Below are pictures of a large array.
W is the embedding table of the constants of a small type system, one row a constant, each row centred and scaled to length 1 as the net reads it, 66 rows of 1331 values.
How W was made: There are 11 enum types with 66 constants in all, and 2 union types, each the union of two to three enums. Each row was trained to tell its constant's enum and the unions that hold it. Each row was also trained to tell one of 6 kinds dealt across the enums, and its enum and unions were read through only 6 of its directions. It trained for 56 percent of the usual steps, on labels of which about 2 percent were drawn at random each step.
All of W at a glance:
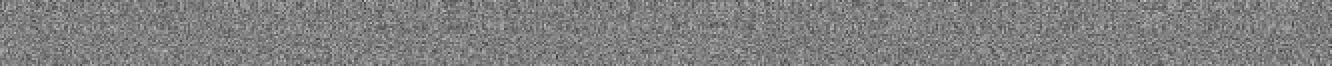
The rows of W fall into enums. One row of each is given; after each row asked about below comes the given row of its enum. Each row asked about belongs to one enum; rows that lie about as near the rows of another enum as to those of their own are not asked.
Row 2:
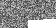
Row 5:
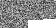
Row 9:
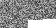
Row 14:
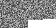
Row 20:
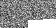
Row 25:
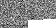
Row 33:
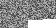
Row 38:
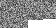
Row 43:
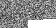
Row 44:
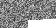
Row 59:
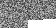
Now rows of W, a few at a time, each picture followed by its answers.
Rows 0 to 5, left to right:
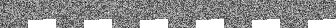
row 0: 5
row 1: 43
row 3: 44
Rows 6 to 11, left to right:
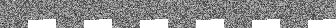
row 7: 2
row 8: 2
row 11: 43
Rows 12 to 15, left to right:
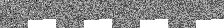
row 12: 2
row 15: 5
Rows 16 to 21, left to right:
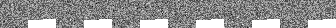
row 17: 38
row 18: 38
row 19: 33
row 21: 14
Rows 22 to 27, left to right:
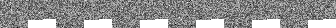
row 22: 59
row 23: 5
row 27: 43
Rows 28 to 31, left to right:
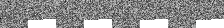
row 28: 43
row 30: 2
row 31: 33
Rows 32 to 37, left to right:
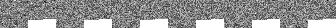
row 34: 44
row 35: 5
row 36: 5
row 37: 9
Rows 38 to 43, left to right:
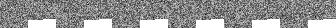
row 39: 44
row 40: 38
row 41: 9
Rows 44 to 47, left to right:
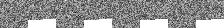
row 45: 44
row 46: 38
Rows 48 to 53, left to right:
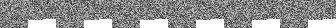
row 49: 9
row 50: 33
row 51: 9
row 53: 14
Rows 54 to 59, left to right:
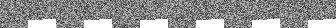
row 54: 33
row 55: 59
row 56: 5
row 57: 9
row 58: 44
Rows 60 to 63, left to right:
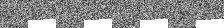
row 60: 20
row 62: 44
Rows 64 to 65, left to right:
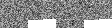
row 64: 9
